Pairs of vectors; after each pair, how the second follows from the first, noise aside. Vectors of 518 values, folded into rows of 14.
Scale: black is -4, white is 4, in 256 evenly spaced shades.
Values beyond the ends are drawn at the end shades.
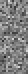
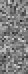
copied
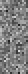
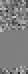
partly zeroed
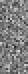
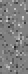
partly zeroed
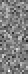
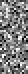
scaled up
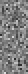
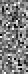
scaled up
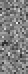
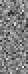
wrapped around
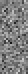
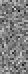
wrapped around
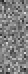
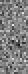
wrapped around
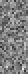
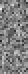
wrapped around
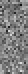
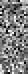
scaled up
